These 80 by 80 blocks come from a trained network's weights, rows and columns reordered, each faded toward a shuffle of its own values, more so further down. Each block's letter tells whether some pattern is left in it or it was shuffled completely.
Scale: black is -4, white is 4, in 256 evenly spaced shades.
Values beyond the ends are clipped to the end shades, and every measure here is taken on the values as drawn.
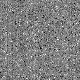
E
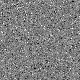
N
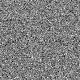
E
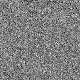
E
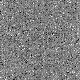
E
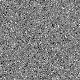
E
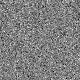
N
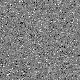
N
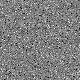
N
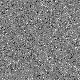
N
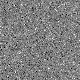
N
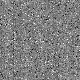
E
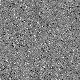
N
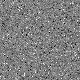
N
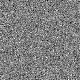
E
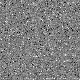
E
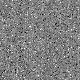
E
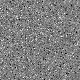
N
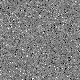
N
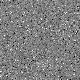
N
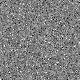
N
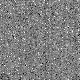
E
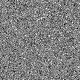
N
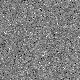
N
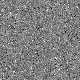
N
